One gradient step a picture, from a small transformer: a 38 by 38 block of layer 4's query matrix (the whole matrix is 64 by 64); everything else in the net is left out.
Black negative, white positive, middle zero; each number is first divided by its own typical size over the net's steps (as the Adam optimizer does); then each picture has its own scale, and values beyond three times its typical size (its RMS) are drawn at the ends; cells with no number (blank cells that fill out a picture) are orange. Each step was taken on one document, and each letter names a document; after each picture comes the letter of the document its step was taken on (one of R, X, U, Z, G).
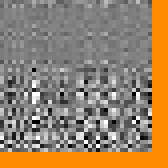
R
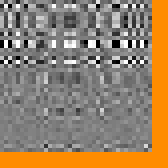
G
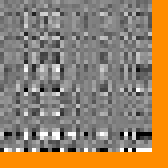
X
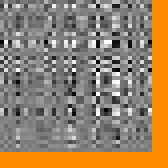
G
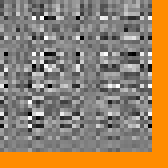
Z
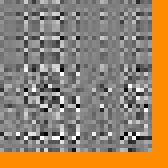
X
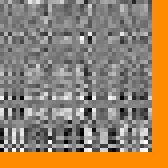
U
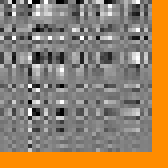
Z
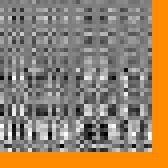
R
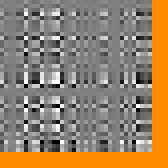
X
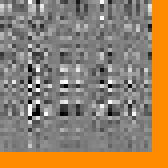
Z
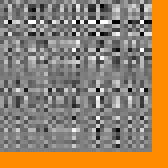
G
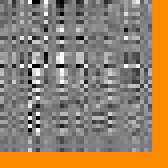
Z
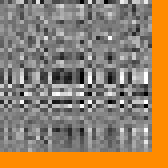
U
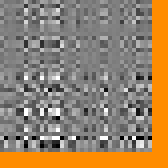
X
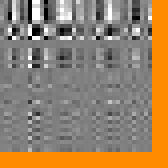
Z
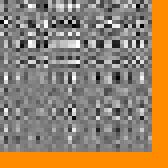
G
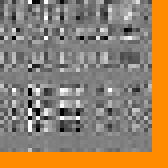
Z
